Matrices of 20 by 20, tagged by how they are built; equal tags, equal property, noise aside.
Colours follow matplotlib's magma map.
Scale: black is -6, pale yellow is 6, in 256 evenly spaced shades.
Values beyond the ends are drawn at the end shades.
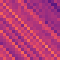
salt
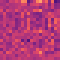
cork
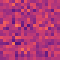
cork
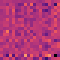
cork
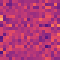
cork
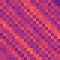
salt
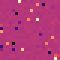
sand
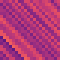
salt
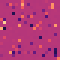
sand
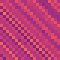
salt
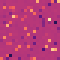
sand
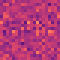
cork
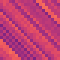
salt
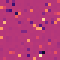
sand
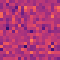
cork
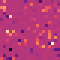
sand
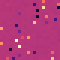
sand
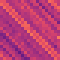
salt
